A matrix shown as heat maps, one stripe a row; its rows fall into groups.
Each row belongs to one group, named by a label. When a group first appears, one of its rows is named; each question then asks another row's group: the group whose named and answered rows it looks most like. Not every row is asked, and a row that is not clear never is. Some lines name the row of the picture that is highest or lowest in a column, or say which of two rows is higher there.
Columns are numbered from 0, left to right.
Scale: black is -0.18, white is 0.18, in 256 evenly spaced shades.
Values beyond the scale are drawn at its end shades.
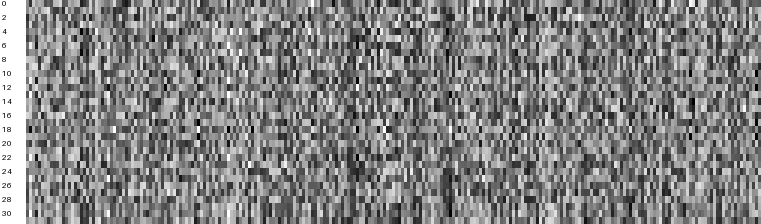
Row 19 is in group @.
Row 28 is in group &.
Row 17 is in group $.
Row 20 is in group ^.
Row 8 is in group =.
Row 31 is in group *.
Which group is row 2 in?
&
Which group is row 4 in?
$
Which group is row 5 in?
&
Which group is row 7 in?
$
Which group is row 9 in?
=
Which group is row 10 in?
@
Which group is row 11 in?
*
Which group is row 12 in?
@
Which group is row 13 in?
$
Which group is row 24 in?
&
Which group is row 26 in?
=
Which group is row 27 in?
=
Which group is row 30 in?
$
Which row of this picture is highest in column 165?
5
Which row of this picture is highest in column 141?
18
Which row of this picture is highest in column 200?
17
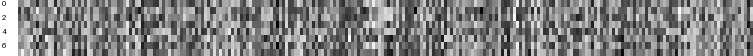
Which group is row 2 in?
&
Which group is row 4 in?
=
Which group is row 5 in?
@
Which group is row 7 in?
@
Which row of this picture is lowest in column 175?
4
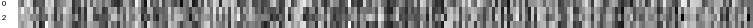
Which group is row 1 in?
@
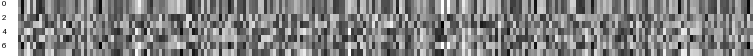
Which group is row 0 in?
*
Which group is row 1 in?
*
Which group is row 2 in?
^
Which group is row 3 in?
=
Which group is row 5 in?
&
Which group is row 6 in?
*
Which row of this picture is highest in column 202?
3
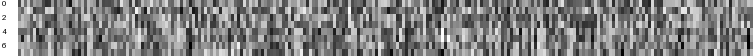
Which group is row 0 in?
=
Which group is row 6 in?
@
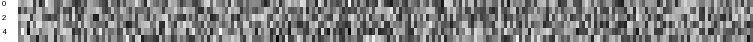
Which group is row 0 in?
@
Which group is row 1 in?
&
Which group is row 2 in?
=
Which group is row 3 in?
&
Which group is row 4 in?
*
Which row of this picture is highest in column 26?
1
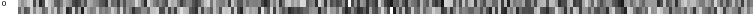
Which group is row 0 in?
@
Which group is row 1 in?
&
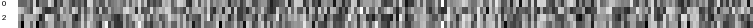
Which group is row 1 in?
=
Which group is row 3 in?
*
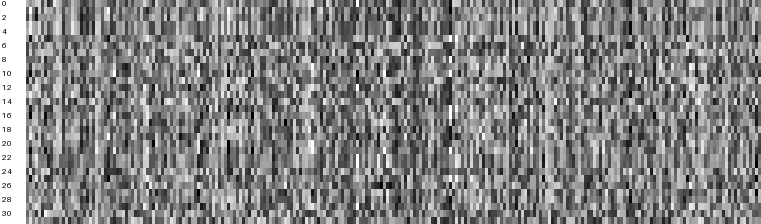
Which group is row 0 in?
@
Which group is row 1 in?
$
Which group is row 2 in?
$
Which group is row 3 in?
@
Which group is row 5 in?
*
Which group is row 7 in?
=
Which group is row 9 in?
*
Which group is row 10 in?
*
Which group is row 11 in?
&
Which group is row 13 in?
@
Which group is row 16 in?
*
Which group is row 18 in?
$
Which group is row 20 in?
@
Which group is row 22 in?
@
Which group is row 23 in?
@
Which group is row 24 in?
=
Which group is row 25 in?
*
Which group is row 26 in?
*
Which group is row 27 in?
$
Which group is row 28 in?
$
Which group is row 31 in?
=
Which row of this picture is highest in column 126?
19
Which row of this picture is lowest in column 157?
11
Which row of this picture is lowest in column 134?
14
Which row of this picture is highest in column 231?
7
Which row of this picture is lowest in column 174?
19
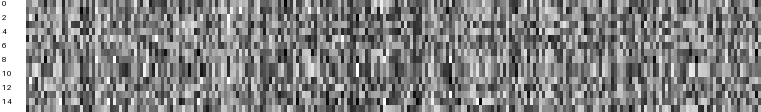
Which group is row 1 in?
$
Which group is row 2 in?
*
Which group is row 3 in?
&
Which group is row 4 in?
*
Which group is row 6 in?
=
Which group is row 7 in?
$
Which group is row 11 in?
$
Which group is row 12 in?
&
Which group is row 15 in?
&
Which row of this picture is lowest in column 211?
3
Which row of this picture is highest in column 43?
5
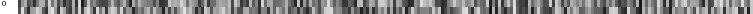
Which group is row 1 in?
&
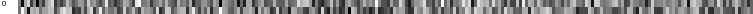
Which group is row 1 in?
*
